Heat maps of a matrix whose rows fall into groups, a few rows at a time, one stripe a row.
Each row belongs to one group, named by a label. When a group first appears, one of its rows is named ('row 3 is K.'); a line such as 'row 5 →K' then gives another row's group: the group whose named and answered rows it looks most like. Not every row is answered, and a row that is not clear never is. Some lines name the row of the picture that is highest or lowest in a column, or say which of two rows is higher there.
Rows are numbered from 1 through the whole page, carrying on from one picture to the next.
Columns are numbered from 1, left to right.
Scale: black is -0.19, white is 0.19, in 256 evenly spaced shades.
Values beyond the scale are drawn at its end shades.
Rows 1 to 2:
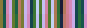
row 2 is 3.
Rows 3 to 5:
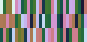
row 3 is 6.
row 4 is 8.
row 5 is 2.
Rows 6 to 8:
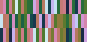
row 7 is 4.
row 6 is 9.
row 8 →2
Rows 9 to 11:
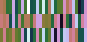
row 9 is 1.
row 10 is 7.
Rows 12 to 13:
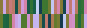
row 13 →6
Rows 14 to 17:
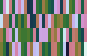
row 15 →4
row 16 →3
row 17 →6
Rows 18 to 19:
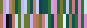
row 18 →8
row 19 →9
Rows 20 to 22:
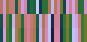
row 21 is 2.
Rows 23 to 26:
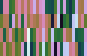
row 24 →7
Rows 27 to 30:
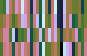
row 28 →8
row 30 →8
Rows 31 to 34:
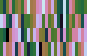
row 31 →3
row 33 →6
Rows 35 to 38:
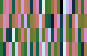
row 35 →8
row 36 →7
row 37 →2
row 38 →3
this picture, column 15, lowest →37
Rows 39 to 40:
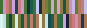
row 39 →1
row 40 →9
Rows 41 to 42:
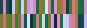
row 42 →1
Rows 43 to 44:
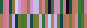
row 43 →7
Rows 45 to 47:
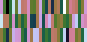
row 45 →6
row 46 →4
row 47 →6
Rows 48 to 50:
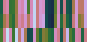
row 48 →7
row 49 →7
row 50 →8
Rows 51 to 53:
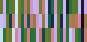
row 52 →9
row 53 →6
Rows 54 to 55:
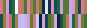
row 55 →8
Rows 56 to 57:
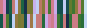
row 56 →9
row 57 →2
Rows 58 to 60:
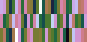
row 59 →6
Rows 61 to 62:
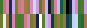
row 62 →2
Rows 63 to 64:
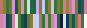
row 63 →1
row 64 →9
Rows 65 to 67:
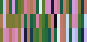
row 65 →2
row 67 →1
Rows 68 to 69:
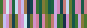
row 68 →8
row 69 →8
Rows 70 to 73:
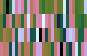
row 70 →6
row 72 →1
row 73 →7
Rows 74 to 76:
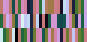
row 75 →8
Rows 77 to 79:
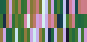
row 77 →3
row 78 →3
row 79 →9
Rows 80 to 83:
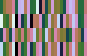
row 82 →2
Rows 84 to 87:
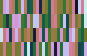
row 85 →6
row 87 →1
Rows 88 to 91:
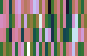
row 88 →7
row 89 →7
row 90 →4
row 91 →1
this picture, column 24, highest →91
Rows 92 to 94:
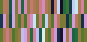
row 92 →7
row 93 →2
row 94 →8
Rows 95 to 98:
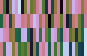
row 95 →6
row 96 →7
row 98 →3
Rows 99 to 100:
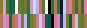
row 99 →9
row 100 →7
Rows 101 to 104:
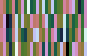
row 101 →1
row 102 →9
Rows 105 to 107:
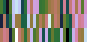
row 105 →6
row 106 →2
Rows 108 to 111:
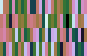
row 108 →4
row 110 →9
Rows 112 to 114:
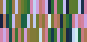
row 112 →9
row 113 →2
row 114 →7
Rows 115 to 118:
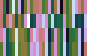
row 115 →6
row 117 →9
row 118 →9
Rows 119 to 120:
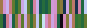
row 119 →8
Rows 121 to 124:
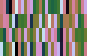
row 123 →3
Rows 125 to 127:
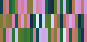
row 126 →1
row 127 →3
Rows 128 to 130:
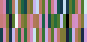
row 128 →9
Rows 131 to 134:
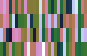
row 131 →7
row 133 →4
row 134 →3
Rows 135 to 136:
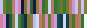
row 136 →9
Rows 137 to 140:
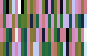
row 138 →3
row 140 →6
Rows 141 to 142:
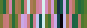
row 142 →8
